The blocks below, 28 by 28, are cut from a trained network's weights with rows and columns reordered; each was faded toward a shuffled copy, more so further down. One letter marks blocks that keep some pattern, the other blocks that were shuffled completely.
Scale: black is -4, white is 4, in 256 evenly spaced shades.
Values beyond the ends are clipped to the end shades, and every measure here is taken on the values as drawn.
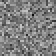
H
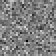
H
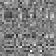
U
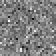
H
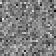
H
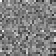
U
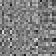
U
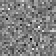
H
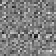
U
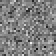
H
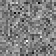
H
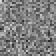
U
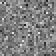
H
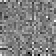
U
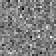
H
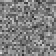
H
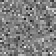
H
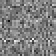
U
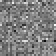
U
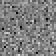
H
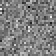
H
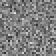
H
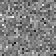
H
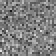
H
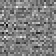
U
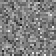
H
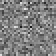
U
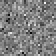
H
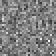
U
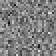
U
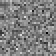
H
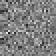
U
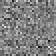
U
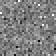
H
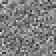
H
